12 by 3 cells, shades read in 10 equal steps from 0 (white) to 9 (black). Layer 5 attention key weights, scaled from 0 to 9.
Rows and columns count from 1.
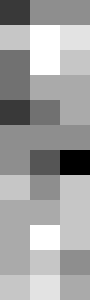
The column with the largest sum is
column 1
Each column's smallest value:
2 0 1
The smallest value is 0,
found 3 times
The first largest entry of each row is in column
1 1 1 1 1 1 3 2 1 1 3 3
